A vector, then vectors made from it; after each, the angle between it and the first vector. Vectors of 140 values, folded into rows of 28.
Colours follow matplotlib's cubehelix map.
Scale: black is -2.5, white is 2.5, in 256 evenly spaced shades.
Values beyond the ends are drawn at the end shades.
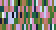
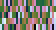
orthogonal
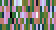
partly opposed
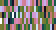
nearly opposite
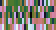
orthogonal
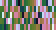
partly aligned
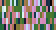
orthogonal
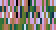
partly aligned
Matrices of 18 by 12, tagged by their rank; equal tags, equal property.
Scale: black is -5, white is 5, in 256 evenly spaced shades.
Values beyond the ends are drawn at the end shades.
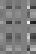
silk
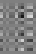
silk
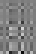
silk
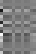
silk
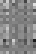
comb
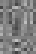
comb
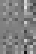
comb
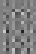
comb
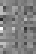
comb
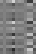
silk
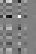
silk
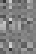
comb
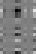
silk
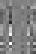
comb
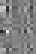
comb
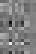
comb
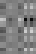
silk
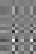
silk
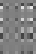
silk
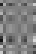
silk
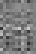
comb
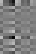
silk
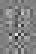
comb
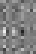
comb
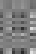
silk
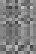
comb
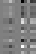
silk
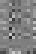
comb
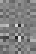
comb
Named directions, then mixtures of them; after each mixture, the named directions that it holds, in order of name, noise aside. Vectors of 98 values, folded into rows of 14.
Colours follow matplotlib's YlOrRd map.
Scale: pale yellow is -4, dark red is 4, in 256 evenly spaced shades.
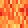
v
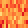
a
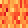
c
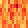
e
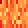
a, c, e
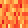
a, c, v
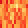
e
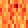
e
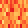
c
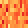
a, c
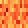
c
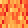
a, c, v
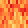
a, e, v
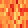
a, c, v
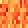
c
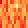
e
